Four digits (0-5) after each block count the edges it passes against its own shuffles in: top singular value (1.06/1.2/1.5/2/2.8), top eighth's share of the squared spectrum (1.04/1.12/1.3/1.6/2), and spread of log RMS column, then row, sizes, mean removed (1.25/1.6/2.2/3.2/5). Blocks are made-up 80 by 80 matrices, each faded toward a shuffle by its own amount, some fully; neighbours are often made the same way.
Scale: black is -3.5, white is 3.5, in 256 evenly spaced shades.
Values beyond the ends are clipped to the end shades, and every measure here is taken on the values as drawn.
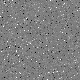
0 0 0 0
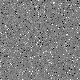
1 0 0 0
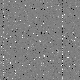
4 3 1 0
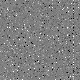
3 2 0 0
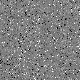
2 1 1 0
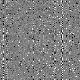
4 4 3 1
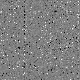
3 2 1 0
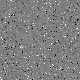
0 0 0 0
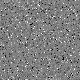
2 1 0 0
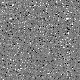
3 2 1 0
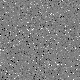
0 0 0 0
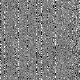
2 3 4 0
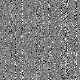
2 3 3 0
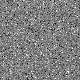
0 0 0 0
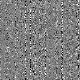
2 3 4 0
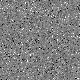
0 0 0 0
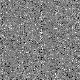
1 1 2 0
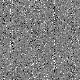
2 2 2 0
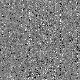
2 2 2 0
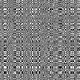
5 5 4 4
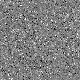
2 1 0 0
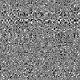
4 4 2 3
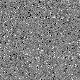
2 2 0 1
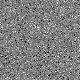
2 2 0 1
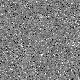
3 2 0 0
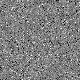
2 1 0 0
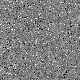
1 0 0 0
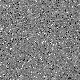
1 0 0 0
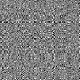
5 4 3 3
